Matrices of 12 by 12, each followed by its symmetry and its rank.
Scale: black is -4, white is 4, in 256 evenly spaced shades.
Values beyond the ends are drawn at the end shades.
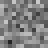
neither, full rank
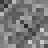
symmetric, full rank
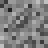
symmetric, full rank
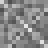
symmetric, full rank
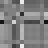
antisymmetric, rank two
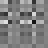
neither, rank one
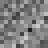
symmetric, full rank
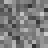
neither, full rank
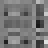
neither, rank two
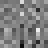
neither, rank two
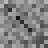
symmetric, full rank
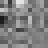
antisymmetric, rank two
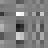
neither, rank one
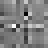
antisymmetric, rank two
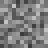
neither, full rank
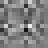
antisymmetric, rank two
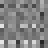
neither, rank two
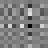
neither, rank one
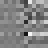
neither, rank two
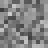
neither, full rank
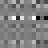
neither, rank one
